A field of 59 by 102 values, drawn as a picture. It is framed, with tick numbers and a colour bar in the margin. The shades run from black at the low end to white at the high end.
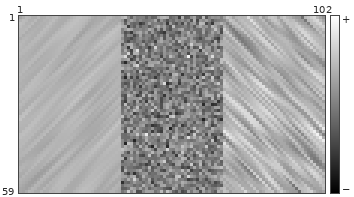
The table splits into one row of 3 panels. Panel 1,1: high, slanting up to the right, faint in contrast. Panel 1,2: middling, fine-grained, strong in contrast. Panel 1,3: high, slanting down to the right.
